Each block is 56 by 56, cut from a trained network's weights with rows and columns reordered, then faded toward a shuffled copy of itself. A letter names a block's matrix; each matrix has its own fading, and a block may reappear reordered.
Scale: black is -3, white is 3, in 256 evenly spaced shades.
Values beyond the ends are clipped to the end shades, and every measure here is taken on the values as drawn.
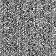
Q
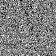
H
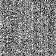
Q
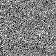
H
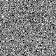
H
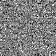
H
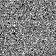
H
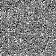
H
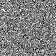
H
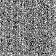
Q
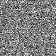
H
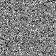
H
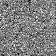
H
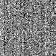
Q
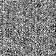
Q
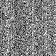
Q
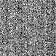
Q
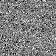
H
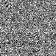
H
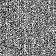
Q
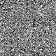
H
